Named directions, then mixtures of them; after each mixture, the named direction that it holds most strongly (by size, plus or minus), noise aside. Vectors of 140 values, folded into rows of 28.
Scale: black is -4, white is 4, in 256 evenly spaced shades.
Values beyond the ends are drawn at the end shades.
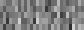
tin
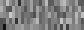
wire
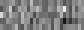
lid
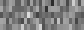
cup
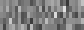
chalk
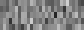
chalk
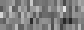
lid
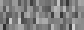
tin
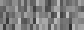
tin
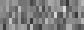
chalk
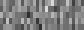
cup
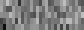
wire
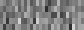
tin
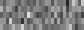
cup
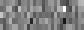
lid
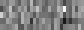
lid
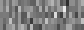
chalk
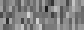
cup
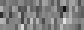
lid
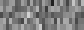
cup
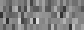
tin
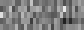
lid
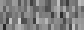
tin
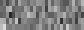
wire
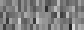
tin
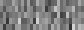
tin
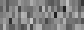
chalk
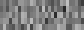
chalk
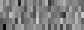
wire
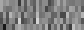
tin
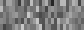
cup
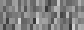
tin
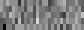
wire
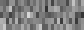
cup
